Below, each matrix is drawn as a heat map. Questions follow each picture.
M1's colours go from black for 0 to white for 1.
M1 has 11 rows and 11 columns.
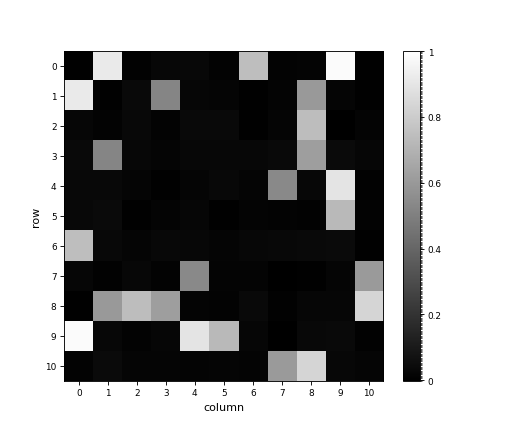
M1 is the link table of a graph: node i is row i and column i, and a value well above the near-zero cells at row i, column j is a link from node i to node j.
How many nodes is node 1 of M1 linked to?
3
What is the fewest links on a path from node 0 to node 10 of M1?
3
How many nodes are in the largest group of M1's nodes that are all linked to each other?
3
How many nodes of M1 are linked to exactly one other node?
3
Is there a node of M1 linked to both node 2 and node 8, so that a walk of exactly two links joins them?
no
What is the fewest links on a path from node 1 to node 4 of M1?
3
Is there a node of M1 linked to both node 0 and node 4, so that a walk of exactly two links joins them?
yes
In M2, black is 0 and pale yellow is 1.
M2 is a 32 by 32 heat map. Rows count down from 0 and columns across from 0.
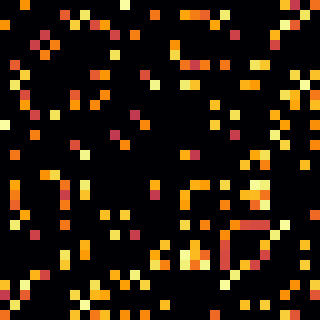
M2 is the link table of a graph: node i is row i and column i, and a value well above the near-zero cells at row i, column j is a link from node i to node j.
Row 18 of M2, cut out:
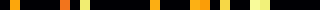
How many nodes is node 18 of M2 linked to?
9
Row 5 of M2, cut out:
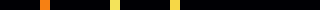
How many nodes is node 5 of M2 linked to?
3
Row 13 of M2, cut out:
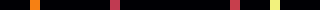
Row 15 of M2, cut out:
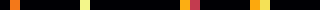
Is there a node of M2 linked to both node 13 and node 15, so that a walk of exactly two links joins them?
no
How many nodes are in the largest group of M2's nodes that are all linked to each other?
6
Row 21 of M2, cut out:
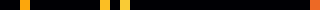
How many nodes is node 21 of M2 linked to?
4
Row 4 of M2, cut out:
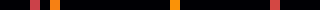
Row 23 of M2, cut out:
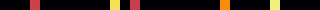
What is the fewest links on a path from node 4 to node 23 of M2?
2
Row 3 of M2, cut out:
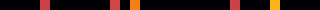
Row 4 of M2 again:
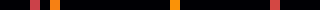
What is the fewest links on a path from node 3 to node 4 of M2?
1
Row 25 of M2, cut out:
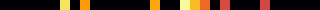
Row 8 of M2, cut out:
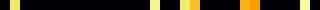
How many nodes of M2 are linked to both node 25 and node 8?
3
